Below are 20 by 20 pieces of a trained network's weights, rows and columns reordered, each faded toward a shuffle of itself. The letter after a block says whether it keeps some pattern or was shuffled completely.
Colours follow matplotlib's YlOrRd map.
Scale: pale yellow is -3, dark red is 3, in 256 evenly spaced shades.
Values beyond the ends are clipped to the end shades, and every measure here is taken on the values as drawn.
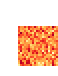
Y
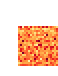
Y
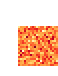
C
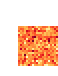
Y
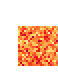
C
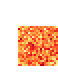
C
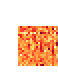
Y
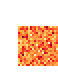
C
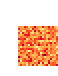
C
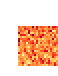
Y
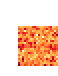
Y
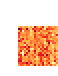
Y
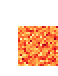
C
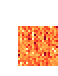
Y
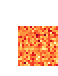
C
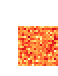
Y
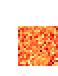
C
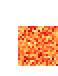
C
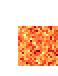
C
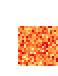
C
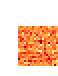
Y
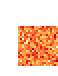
C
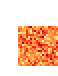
C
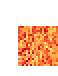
Y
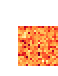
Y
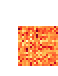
Y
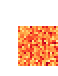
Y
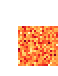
C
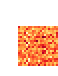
Y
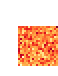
C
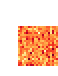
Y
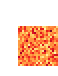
C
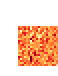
Y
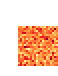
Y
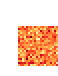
C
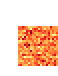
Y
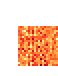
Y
